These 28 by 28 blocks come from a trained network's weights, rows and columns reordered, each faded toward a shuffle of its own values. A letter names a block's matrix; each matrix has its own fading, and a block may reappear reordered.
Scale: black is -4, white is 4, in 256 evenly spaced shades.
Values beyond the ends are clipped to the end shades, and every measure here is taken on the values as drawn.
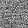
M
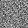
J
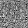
M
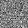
M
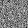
J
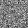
J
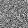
J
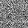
M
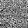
M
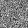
J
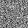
J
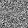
J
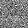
M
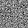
J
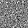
M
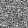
M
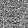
M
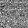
M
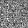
M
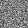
J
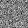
J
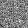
J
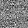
M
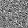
J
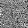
M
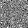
M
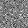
M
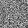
J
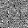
M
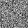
J
